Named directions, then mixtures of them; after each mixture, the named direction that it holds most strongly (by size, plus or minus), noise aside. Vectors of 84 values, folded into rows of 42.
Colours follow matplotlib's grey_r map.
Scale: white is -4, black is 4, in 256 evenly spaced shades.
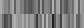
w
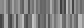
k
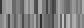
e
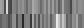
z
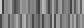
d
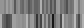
w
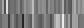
z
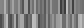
k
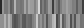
w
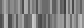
k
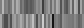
w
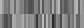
w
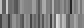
z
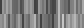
e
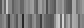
e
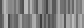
e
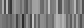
z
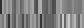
e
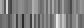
z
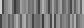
d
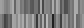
w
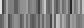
d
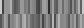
d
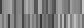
e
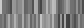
e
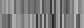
w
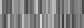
e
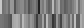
w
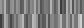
k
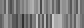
w
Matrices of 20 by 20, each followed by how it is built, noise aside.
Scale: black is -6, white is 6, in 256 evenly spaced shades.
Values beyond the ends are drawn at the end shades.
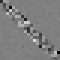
banded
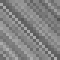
Toeplitz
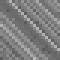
Toeplitz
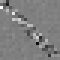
banded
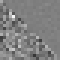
lower triangular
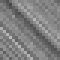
Toeplitz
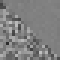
lower triangular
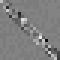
banded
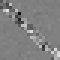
banded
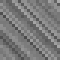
Toeplitz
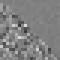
lower triangular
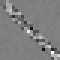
banded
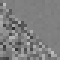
lower triangular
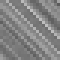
Toeplitz
